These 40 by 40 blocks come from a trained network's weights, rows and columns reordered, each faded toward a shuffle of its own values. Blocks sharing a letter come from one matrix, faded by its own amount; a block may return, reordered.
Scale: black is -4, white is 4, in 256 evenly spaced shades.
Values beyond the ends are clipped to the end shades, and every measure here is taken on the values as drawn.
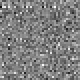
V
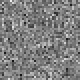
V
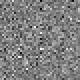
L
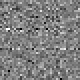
L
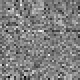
L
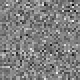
L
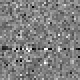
V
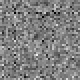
V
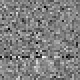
V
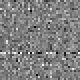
V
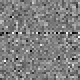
V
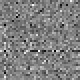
V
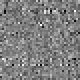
L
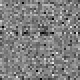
V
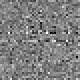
L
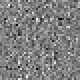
L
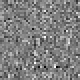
L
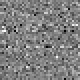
L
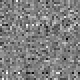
L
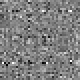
L
